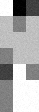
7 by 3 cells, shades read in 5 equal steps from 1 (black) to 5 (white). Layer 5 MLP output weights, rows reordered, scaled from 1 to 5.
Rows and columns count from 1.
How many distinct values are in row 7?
2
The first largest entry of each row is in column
1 1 1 2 2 2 2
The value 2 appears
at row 1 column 3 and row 5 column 1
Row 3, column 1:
4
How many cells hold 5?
6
